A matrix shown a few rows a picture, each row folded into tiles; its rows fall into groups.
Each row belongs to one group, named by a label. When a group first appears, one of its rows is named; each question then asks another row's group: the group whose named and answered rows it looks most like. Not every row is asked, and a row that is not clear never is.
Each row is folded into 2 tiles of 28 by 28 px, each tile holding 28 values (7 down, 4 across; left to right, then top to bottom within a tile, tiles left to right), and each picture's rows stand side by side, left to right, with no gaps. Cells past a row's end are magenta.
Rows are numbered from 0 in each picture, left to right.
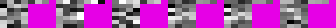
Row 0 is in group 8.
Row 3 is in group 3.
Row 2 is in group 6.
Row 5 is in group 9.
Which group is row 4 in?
3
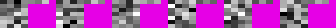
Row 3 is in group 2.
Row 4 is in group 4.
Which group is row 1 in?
8
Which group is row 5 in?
9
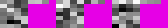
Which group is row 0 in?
9
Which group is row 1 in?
4
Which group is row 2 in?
6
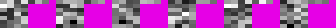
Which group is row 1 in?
6
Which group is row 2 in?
9
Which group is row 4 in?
4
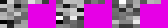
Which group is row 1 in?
2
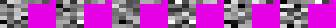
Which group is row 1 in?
8
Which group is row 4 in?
4
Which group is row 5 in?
4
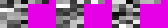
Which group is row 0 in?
3
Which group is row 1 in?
4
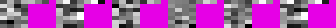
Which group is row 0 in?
4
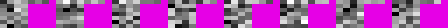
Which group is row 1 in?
6
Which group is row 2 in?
2
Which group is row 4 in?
4
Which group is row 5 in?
6
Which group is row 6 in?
8
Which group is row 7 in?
8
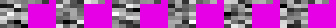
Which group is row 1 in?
9
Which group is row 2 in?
3
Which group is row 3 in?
8
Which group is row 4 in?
9
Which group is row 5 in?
8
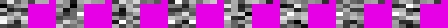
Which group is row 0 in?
6
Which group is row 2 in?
2
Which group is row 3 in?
6
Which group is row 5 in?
3
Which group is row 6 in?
3
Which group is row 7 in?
3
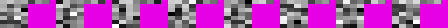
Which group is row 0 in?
2
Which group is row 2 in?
2
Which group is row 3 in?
2
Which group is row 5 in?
6
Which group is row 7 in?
6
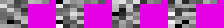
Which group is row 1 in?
2
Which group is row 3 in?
8
